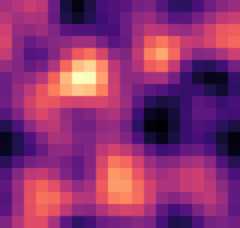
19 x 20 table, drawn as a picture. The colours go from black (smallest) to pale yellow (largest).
Average level on the scale: 40%. Lone odd cells: none. Ninth with the lowest average: middle right. Mirror symmetry: none. Grain: blotchy.
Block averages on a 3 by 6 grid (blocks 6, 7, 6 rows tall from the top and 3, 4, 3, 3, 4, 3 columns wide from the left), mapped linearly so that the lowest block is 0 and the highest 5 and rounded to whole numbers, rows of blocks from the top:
333334
255200
344532
